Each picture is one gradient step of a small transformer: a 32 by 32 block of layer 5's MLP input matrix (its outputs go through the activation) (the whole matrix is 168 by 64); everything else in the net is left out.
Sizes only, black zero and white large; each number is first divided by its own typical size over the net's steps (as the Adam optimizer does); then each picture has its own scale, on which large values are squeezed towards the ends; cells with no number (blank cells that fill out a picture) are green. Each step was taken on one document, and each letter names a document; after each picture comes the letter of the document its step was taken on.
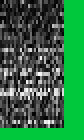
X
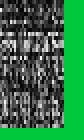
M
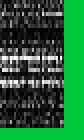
M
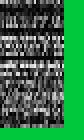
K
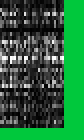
M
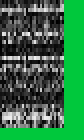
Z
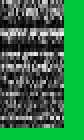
Z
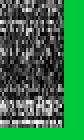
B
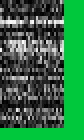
X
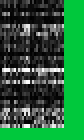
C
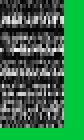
K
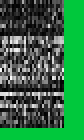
M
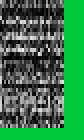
K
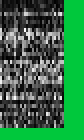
M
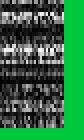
K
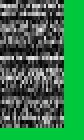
Z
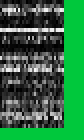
Z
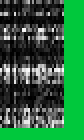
C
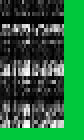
C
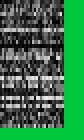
Z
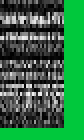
K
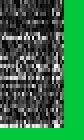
M
